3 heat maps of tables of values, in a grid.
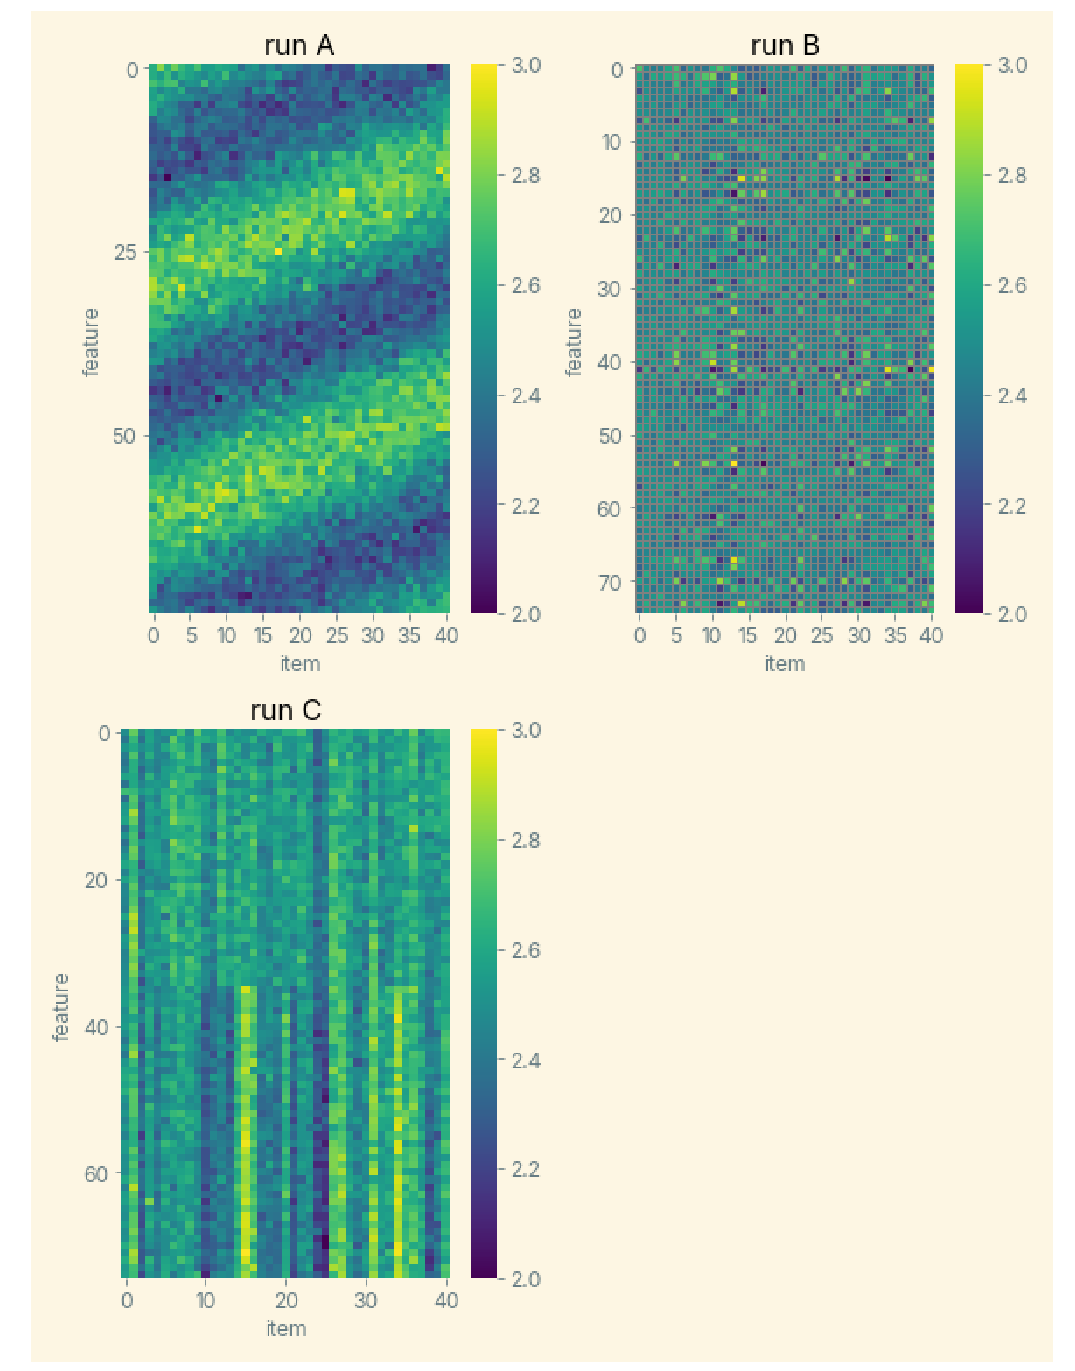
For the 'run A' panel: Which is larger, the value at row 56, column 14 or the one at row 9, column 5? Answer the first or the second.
the first
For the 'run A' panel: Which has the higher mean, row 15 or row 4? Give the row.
15
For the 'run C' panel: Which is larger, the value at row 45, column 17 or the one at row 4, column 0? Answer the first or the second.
the first
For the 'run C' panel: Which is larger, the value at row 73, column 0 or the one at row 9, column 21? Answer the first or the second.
the first
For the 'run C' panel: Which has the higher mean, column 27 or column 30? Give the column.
27
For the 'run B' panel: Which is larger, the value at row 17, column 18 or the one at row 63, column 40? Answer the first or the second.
the second
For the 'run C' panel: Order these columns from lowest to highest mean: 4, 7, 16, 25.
25, 4, 7, 16
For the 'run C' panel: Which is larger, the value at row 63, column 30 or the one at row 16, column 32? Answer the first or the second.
the first
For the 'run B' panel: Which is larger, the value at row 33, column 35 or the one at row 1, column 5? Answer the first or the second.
the second
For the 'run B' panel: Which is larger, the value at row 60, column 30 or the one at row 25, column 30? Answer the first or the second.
the second
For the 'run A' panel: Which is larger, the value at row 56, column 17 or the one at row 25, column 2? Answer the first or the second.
the first
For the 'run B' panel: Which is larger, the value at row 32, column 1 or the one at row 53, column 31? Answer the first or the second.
the second
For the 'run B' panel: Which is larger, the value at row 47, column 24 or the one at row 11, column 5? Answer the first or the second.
the first
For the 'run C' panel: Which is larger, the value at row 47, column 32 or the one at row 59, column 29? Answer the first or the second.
the first
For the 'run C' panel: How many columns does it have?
41
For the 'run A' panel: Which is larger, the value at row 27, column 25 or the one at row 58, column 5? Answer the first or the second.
the second
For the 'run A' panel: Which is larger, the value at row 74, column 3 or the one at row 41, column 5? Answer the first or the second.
the first
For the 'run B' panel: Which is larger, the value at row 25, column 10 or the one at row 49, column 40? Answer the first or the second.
the first
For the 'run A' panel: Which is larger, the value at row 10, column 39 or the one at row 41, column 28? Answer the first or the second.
the first
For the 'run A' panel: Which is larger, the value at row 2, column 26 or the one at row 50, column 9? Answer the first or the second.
the second
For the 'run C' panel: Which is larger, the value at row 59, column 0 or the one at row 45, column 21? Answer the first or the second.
the first
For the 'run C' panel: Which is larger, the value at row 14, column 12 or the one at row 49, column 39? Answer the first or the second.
the first
